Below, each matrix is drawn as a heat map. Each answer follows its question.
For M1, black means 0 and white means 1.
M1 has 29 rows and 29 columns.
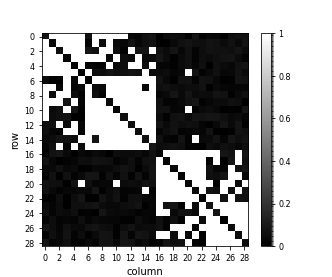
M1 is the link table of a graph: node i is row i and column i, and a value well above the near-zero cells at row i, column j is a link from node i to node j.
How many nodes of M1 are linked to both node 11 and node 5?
3
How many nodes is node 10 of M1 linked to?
12
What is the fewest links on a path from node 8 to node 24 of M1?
4
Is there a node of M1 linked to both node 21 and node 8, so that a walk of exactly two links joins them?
yes
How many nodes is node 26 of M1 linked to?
9
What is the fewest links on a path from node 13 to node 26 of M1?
3
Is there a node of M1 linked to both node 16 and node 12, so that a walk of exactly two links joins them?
no
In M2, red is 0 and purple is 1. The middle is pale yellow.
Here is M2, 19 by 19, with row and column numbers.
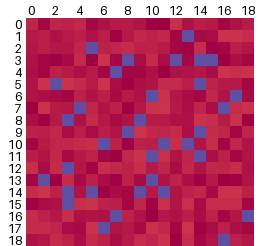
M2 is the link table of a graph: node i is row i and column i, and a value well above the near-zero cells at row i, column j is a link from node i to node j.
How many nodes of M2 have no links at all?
1
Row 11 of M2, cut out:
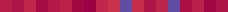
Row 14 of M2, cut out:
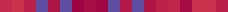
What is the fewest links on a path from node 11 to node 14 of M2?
1
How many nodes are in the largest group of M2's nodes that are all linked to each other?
2
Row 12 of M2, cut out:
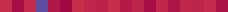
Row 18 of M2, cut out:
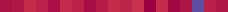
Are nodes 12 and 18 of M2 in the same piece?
no
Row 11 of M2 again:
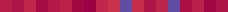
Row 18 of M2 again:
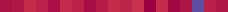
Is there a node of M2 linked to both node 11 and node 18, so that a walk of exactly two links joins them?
no
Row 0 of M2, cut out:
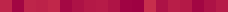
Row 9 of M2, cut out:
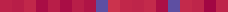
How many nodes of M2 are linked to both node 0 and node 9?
0
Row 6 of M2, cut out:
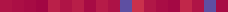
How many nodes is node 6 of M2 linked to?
2
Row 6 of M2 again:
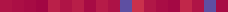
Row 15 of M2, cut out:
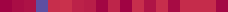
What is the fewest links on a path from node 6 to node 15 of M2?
5
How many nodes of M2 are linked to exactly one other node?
7
